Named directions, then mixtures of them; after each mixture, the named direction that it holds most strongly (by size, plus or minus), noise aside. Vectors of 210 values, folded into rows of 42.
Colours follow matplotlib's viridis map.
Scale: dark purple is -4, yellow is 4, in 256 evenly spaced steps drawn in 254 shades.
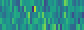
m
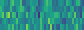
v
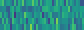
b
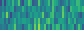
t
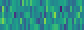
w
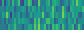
t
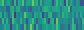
b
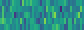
w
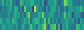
m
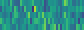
m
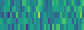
v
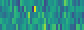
m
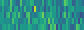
m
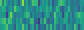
t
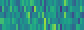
m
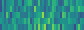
t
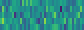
w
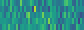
m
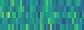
v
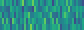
b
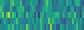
v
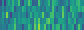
t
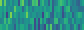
t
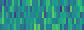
w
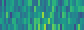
t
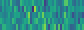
m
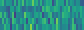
b
